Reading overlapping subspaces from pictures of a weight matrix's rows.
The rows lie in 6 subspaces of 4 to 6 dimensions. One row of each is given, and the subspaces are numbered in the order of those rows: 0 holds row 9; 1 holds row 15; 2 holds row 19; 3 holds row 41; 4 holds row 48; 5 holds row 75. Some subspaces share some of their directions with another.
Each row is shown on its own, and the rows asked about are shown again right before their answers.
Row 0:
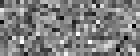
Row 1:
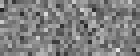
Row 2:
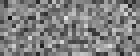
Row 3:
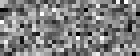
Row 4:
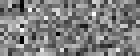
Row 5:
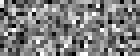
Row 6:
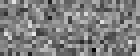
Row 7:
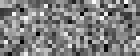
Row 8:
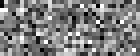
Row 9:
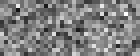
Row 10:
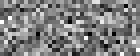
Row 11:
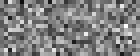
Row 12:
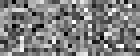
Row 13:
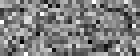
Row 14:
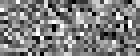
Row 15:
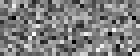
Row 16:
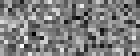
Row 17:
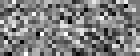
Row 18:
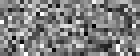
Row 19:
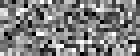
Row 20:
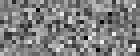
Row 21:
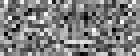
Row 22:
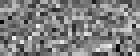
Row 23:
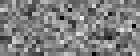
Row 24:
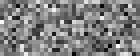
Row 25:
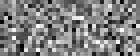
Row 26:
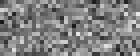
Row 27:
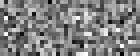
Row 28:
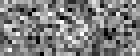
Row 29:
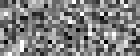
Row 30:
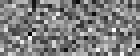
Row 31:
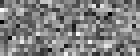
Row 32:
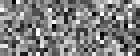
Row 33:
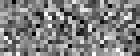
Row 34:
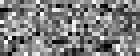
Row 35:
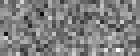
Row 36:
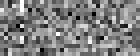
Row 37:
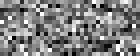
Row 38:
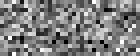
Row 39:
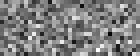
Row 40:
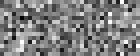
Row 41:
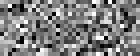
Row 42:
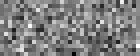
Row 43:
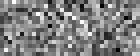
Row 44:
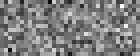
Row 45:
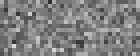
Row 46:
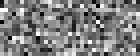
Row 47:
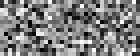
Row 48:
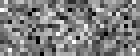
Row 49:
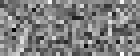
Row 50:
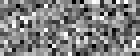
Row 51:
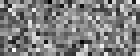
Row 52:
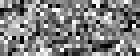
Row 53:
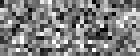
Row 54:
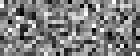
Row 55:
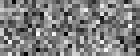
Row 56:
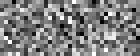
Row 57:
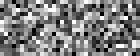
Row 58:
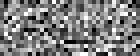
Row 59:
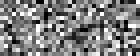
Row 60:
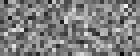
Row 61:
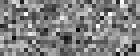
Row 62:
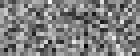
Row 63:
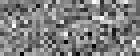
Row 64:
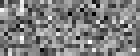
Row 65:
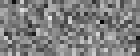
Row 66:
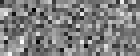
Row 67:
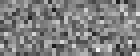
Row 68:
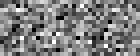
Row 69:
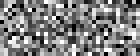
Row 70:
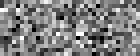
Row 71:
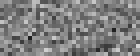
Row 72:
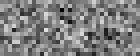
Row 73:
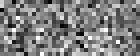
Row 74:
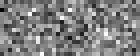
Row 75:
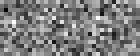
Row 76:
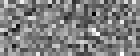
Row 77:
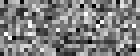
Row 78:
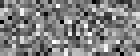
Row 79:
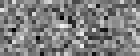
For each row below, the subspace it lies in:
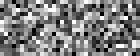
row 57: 0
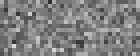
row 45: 5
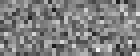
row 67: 2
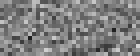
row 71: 1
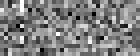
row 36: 3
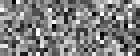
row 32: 4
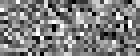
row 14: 4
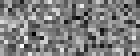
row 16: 3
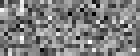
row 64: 3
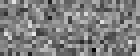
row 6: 2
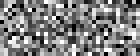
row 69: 3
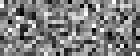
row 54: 4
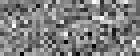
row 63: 5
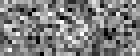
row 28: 4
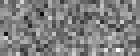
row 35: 0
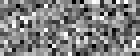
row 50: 5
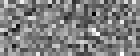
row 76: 1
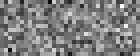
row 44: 3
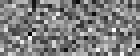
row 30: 1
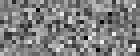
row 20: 2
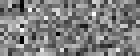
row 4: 3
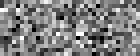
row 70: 0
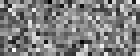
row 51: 3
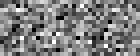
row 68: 0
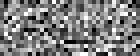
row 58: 1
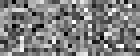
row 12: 0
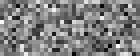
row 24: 0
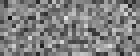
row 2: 1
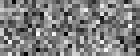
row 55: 4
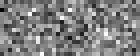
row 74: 4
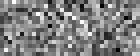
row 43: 4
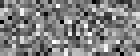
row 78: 4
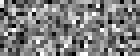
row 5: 0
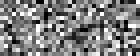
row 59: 4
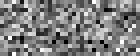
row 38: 0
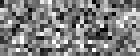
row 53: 0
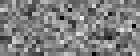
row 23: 4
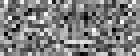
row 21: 1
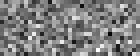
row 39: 1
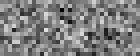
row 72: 4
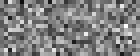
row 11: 3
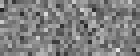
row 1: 4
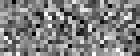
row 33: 4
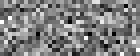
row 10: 2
